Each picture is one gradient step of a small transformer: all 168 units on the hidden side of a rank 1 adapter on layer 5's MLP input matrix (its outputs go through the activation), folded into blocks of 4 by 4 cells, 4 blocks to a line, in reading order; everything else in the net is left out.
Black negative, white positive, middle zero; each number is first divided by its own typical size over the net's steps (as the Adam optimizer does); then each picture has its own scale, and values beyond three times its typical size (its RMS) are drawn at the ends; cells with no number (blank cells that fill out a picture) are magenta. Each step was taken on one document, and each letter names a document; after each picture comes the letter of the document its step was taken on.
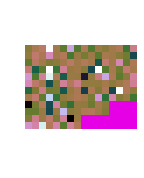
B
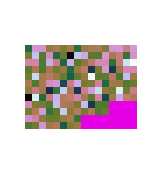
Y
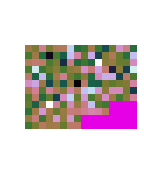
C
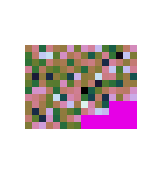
C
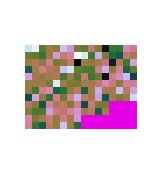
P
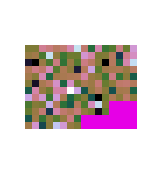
C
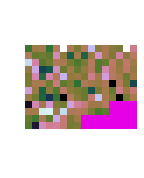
B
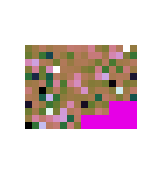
B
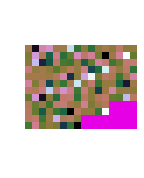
Y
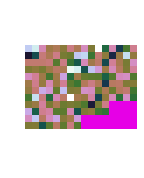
P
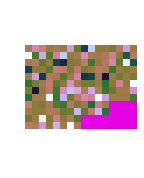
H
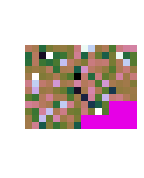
H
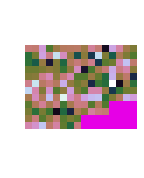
C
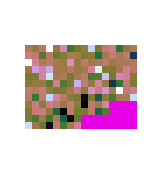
B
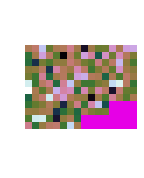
C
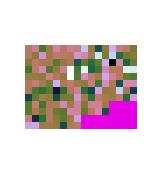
P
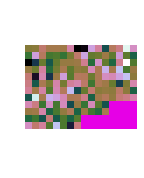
C
